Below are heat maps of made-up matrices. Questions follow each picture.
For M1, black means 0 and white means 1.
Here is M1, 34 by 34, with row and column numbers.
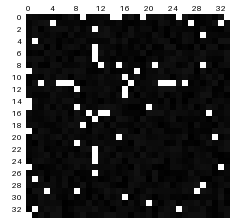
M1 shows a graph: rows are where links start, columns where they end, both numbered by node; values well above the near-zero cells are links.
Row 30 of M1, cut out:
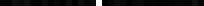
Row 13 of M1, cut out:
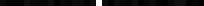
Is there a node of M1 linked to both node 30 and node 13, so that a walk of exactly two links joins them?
yes
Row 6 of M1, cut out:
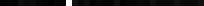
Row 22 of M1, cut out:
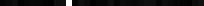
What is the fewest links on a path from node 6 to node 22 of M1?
2
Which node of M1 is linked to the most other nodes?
node 11
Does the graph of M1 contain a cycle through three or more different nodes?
no
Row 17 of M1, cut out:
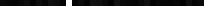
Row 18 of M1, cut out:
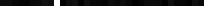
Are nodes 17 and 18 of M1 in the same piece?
no
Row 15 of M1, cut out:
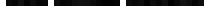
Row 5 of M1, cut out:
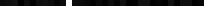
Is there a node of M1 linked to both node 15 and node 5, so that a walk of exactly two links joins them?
no
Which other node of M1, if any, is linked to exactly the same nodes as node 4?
node 27
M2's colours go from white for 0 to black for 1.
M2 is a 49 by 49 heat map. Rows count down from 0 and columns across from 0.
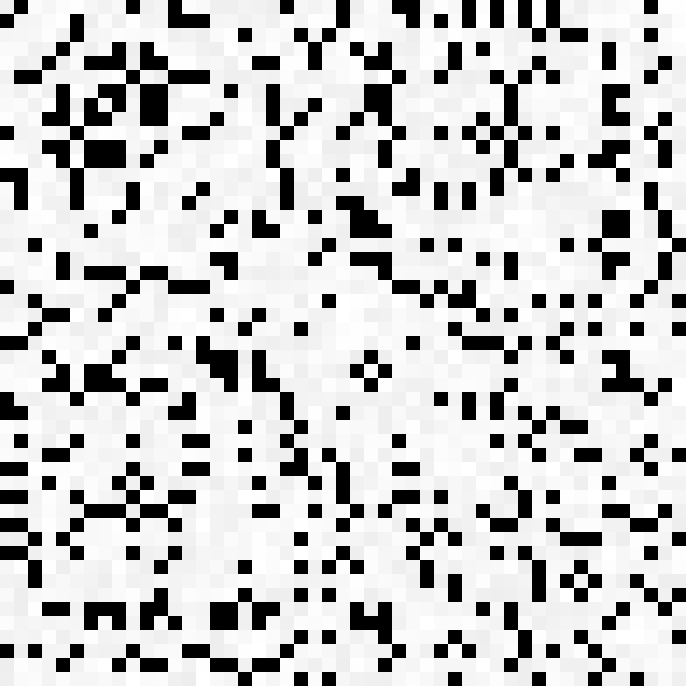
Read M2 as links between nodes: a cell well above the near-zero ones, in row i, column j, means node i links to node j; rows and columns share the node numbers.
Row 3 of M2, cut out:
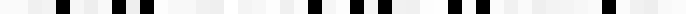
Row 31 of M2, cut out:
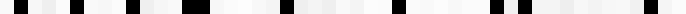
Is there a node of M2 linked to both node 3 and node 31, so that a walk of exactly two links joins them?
no
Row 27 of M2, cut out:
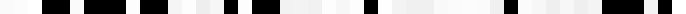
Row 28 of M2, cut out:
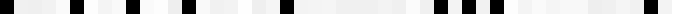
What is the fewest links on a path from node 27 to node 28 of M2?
4
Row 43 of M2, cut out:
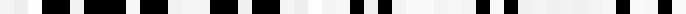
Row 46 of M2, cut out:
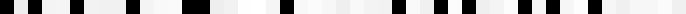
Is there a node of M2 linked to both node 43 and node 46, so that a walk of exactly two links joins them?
no
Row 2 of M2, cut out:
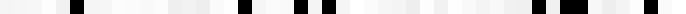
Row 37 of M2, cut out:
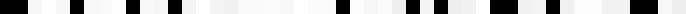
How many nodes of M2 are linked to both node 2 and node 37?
2
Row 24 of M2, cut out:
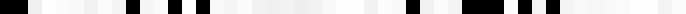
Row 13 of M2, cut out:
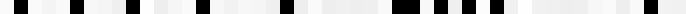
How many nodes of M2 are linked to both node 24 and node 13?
6
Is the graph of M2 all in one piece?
yes
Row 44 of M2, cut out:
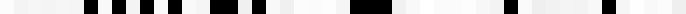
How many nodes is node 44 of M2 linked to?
12
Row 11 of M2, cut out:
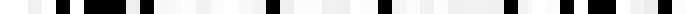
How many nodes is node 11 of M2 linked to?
12
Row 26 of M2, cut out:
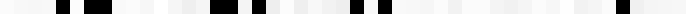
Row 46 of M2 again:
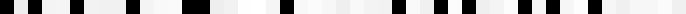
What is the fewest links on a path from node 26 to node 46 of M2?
3
